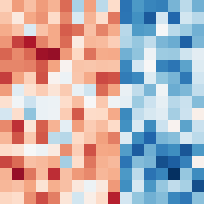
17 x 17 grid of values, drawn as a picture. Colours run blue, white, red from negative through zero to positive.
Ninth with the lowest average: bottom right. Seam: vertical, 60% of the way across, the left part higher. Ninth with the highest average: top left.
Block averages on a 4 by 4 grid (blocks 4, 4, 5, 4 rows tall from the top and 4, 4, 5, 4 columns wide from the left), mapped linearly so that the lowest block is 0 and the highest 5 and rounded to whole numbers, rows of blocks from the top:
5 4 2 1
5 4 3 1
4 4 2 1
5 4 2 0
